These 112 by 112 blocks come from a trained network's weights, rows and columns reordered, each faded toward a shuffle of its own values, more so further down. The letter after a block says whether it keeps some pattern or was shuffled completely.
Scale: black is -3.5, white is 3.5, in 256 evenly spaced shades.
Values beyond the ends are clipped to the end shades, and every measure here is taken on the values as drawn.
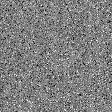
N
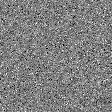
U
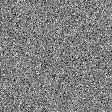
U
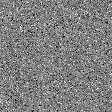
U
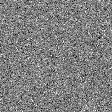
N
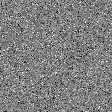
U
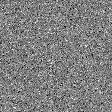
U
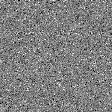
N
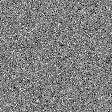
U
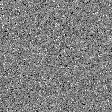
U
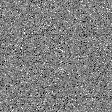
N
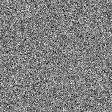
N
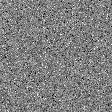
U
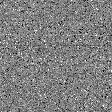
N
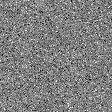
U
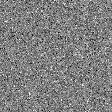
N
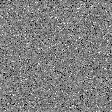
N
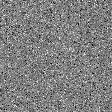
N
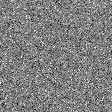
U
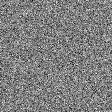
N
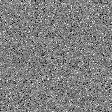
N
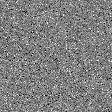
N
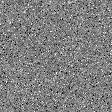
U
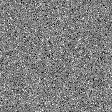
U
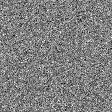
N
